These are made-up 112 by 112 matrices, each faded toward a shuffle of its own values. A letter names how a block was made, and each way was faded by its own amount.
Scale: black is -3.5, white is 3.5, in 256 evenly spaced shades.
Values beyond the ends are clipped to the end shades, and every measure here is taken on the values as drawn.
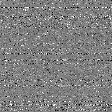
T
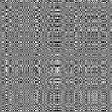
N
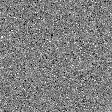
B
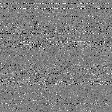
T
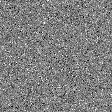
B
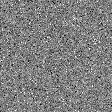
B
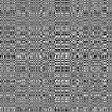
N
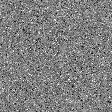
B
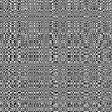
N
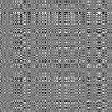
N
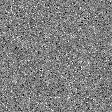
B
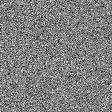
B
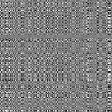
N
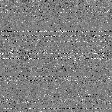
T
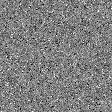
B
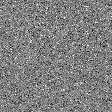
B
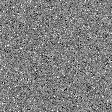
B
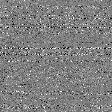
T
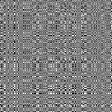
N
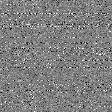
T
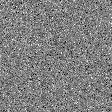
B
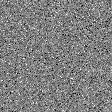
B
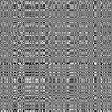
N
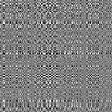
N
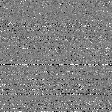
T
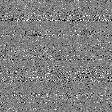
T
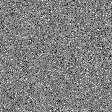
B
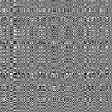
N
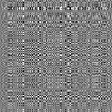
N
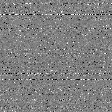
T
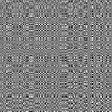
N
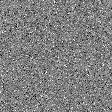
B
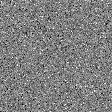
B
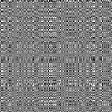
N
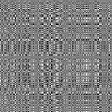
N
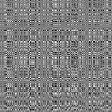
N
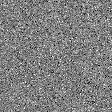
B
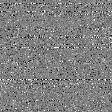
T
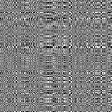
N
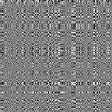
N
